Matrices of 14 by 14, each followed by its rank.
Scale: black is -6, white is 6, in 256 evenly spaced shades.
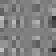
two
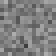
full rank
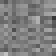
three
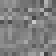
three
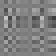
one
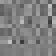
two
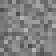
full rank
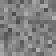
full rank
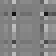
one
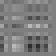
one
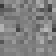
three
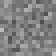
full rank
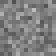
full rank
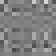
two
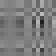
one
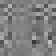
two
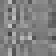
three
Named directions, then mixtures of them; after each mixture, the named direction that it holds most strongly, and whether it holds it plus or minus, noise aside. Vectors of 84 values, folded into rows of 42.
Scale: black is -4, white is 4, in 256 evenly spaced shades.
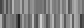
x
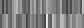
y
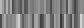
x, minus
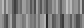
y, minus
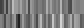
x, plus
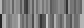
x, minus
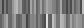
y, plus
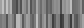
y, minus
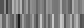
x, plus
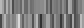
x, minus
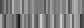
x, plus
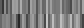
y, plus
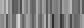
y, minus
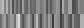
x, minus
